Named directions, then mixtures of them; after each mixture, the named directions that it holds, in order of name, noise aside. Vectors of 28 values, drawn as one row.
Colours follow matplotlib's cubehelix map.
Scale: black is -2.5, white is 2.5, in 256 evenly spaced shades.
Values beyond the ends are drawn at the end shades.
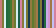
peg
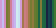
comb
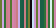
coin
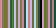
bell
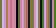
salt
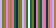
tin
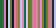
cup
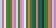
comb, peg, tin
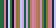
cup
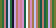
bell, cup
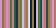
tin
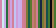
comb, salt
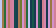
tin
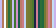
peg, tin
